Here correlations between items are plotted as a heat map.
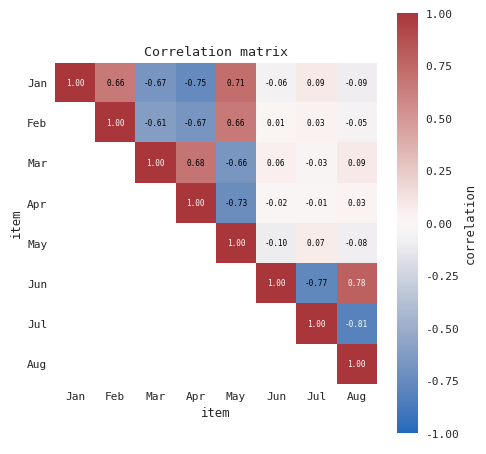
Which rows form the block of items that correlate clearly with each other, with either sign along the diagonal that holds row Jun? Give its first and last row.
Jun to Aug
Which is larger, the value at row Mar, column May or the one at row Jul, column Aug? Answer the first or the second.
the first
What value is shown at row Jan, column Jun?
-0.06
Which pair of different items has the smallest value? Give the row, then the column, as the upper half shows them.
Jul, Aug
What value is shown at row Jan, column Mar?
-0.67
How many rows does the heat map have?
8
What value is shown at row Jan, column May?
0.71
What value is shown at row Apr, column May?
-0.73
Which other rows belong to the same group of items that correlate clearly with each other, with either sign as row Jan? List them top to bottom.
Feb, Mar, Apr, May
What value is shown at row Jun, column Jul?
-0.77
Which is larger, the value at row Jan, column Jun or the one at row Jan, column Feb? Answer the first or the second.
the second
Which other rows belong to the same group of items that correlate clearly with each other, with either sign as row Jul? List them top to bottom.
Jun, Aug
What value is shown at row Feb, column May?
0.66
